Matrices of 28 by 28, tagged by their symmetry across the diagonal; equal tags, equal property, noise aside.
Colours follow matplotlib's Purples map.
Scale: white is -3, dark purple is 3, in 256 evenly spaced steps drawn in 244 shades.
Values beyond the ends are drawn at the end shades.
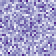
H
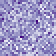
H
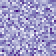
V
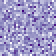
V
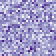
V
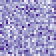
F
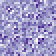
H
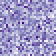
H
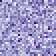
V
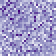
H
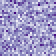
V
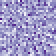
F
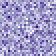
H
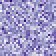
F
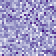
V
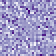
F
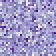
F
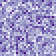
H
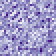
H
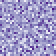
F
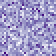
V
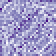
H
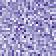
F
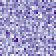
F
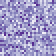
F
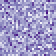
V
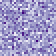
V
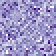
H
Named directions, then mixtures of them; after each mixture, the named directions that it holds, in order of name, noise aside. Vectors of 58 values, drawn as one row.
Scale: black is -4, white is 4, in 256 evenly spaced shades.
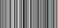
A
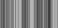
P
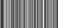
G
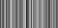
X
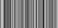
G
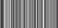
G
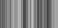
A, P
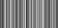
G, X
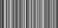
G, X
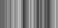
A, P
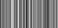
A, X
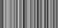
A, G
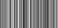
A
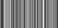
G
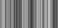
P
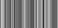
G, P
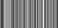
G
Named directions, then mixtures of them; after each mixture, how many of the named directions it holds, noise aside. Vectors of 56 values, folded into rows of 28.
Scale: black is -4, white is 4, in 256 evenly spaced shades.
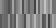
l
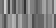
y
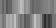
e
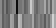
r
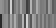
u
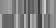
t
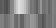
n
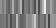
two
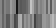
two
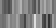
two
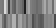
one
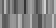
three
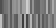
two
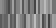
one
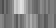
one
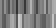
two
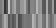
one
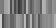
three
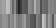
two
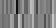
one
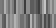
three
